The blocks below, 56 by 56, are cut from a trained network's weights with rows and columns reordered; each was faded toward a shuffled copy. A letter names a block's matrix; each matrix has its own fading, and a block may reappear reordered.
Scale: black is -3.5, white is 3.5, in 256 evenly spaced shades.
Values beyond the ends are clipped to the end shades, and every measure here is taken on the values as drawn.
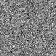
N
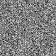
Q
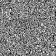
N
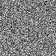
N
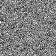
N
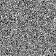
Q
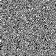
Q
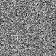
N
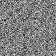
Q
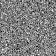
N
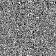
Q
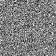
N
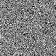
N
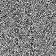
N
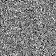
Q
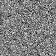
Q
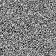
N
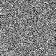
N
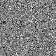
Q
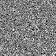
Q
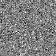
Q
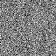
N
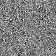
Q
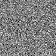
Q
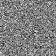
N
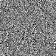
Q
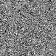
N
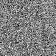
N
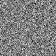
N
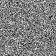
N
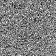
N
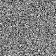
Q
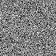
N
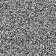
N
